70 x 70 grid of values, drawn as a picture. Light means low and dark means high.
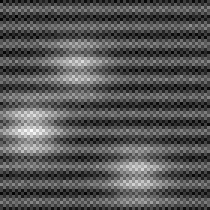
No row or column stands out. Horizontal stripes repeat 12 times down the table. Three dips sink into the field. The middle left is the ninth with the lowest average.
